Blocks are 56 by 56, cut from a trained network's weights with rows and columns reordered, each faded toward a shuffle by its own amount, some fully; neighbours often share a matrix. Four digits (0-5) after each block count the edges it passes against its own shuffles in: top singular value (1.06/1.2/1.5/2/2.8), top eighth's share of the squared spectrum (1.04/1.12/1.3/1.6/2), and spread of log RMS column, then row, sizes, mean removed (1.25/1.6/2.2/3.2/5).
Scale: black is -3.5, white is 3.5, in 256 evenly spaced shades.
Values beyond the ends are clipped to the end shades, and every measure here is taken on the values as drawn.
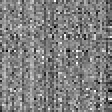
3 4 2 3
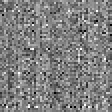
3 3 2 2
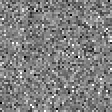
0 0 0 0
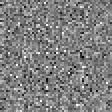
3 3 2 1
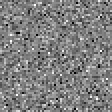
1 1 0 0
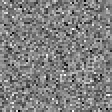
2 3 1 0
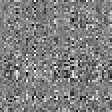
4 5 3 3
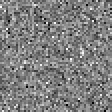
0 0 0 0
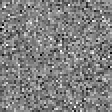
0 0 0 0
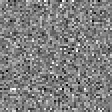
3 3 1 2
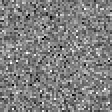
0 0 0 0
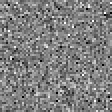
0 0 0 0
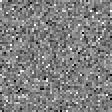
0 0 0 0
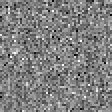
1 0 0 0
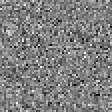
2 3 1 2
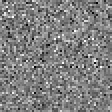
1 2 0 1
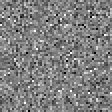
1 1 0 0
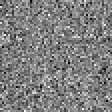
1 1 0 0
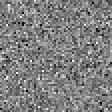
1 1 0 0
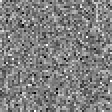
1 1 0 1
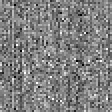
3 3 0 1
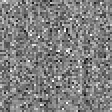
2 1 0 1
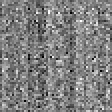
3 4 2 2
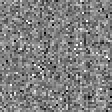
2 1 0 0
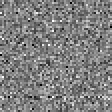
2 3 0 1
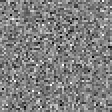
1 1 0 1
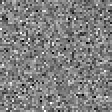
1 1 0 1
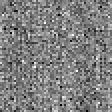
2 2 0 1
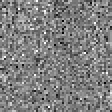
1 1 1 0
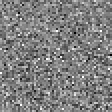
2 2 0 1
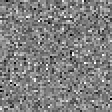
2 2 0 2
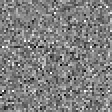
2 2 0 1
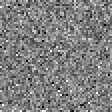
1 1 0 1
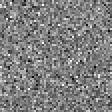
1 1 0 0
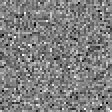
1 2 0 1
